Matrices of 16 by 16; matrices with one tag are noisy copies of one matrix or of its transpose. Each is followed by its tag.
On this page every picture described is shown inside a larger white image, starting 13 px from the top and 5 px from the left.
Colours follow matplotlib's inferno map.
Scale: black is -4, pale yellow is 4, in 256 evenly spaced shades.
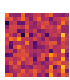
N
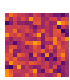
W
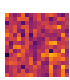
N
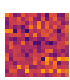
N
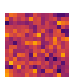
W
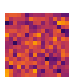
W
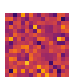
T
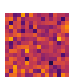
T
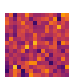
W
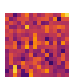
W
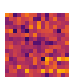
N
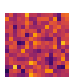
W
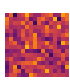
W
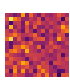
T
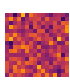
T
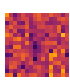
N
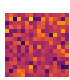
T
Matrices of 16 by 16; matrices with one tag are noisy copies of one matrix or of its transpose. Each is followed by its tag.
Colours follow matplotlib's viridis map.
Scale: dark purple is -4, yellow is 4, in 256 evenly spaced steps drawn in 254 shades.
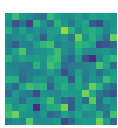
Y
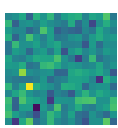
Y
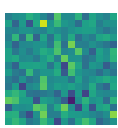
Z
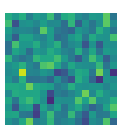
Y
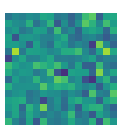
Z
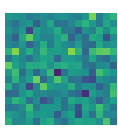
Z
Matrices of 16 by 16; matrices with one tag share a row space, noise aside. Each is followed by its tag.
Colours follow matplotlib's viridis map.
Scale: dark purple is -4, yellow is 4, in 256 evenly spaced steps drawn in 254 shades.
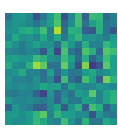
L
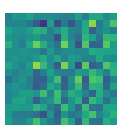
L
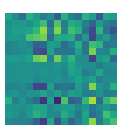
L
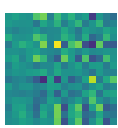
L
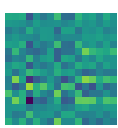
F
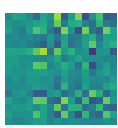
L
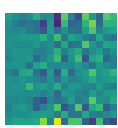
L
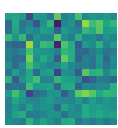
F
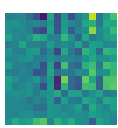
L
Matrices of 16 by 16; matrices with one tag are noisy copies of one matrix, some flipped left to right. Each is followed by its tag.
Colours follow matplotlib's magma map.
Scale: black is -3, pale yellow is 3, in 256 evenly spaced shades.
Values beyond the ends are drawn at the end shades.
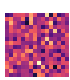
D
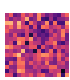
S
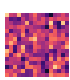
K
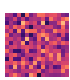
D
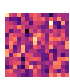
K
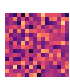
D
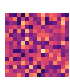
D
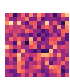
S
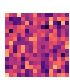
K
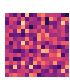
D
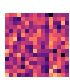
K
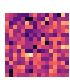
S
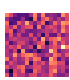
S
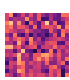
S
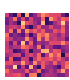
D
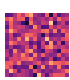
D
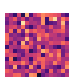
D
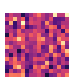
K
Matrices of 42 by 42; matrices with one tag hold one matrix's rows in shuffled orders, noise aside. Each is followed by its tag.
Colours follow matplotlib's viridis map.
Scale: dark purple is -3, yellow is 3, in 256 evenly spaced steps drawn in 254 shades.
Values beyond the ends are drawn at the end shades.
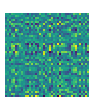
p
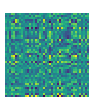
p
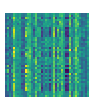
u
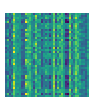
u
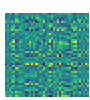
p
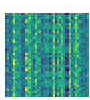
u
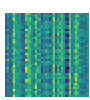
u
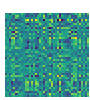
p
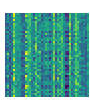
u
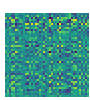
p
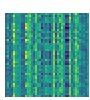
u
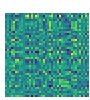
p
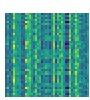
u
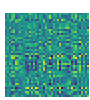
p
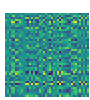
p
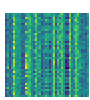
u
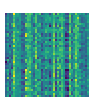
u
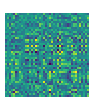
p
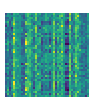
u
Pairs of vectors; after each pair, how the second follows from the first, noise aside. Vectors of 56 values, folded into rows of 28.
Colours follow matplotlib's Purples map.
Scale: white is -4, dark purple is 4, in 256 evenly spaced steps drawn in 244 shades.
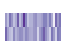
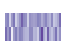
reversed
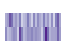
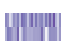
negated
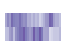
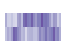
reversed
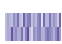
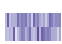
shuffled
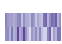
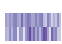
negated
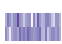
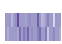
partly zeroed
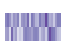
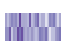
negated
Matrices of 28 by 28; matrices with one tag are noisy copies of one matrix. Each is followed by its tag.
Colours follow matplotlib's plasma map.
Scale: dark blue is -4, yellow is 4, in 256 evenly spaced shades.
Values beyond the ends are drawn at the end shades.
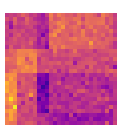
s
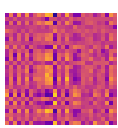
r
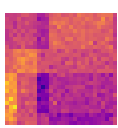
s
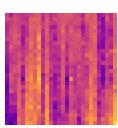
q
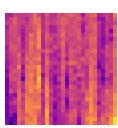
q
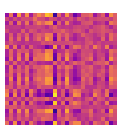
r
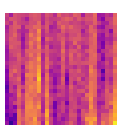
q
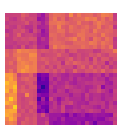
s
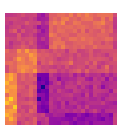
s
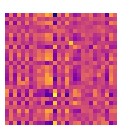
r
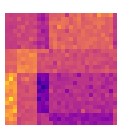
s
